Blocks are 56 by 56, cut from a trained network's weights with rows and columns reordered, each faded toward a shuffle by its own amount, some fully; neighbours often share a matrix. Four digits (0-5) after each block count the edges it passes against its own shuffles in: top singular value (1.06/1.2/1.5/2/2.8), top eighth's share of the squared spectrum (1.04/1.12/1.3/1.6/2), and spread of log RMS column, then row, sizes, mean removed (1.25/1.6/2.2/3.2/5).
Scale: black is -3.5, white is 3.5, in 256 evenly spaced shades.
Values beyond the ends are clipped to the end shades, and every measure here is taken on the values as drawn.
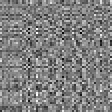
4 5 3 3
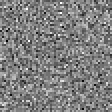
1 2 0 0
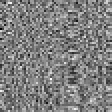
4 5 2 1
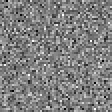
0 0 0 0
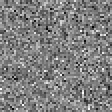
0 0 0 0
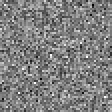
0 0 0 0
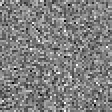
2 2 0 0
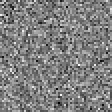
2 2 0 0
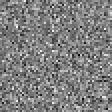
2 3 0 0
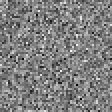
0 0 0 0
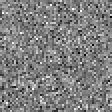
0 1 0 0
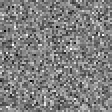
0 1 0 0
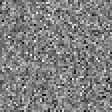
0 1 0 0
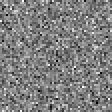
0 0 0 0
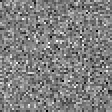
1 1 0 0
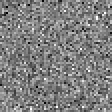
0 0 0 0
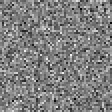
1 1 0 0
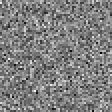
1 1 0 0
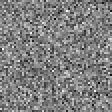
0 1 0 0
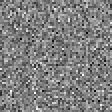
1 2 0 0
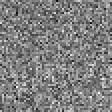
2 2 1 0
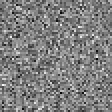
3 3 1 0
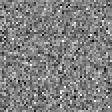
2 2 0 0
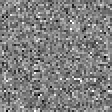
2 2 1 1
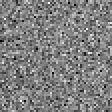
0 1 0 0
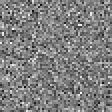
2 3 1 0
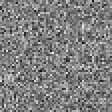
3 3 1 0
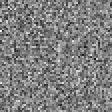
2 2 0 0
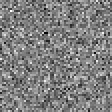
3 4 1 0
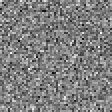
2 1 0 0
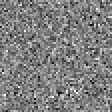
1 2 1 0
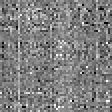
3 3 1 3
